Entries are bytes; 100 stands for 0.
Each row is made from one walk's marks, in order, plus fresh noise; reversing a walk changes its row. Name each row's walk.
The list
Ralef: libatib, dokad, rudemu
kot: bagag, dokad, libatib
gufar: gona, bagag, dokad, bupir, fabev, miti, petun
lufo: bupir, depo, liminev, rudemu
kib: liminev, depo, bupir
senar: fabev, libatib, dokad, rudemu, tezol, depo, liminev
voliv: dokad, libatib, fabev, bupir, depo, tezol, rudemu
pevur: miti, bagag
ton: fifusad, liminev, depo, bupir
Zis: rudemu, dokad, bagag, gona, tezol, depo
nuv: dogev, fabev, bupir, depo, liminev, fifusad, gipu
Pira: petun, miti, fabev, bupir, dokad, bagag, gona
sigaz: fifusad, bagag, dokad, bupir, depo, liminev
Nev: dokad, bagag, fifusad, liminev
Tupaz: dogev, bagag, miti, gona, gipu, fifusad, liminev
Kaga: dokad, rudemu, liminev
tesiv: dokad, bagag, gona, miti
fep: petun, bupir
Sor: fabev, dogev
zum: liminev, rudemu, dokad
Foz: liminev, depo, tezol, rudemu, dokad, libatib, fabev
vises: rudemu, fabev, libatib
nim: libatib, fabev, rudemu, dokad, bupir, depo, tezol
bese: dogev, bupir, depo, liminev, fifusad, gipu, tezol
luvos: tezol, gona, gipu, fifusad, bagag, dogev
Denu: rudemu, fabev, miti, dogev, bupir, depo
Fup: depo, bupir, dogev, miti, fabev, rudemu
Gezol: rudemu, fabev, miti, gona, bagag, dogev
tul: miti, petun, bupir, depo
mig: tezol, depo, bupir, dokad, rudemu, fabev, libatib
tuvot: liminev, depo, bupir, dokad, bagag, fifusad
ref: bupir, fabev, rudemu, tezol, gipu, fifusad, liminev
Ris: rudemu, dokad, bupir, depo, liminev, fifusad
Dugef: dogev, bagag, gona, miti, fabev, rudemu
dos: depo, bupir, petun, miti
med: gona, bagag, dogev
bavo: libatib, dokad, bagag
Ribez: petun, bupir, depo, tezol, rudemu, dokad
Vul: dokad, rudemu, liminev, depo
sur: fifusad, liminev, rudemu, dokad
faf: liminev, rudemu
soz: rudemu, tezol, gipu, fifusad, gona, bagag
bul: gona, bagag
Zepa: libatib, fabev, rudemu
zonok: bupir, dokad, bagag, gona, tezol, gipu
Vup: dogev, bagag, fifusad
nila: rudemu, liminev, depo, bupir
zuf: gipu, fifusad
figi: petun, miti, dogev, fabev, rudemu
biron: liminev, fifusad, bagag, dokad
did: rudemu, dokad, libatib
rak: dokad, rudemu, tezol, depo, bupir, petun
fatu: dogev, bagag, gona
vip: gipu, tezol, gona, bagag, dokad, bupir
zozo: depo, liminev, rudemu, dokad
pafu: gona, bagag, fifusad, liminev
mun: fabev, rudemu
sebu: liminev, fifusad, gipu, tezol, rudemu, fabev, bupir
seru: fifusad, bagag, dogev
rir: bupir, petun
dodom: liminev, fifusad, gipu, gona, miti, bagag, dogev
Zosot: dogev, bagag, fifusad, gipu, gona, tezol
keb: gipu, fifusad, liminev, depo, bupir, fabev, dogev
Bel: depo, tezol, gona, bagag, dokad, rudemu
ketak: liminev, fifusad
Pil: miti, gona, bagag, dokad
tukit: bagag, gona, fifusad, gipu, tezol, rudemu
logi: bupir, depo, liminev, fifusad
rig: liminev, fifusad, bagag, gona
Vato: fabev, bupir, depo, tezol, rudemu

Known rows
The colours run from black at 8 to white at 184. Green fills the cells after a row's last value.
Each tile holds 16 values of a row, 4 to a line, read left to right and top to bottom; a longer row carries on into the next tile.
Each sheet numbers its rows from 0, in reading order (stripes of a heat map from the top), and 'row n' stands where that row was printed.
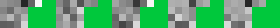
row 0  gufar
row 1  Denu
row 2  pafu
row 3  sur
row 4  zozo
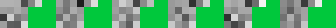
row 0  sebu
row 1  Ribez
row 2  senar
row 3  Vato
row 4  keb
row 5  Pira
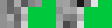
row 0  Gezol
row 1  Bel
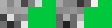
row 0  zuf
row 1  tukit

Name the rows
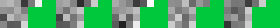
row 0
rig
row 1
bese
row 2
vip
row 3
vises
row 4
Dugef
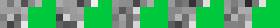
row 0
soz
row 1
dodom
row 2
Sor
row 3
bul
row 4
dos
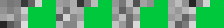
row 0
Pil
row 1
lufo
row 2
mun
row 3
mig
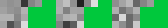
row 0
Zis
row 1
Nev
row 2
Zepa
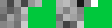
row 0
figi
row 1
sigaz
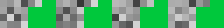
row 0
ref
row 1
nuv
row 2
ketak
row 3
Kaga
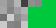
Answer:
nila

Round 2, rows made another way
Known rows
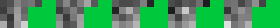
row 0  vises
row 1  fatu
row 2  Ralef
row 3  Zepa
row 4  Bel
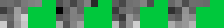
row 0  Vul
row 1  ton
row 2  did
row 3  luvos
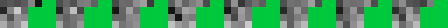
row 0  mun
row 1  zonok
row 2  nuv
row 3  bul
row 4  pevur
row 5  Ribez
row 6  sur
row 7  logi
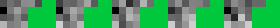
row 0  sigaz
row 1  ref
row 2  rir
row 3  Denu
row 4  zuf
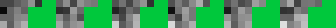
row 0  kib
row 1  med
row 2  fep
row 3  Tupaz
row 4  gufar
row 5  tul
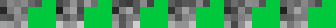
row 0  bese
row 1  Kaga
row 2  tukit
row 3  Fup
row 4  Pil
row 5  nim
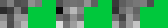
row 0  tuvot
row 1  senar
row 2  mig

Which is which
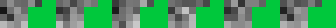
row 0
soz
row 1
dodom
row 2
zum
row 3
lufo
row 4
seru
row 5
bavo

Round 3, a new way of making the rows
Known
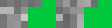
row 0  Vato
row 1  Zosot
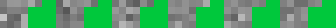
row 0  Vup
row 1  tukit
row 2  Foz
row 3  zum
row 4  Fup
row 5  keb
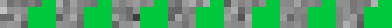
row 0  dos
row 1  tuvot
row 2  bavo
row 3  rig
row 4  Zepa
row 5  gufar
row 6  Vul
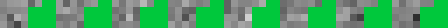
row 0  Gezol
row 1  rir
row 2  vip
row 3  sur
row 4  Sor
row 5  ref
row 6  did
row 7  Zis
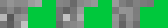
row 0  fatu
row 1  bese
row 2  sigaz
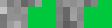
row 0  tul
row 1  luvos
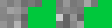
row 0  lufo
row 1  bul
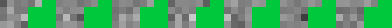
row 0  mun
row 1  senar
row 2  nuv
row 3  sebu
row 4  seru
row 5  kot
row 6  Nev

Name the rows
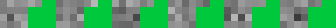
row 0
Dugef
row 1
faf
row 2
zonok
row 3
nim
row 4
ketak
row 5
Ralef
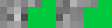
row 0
Bel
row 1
biron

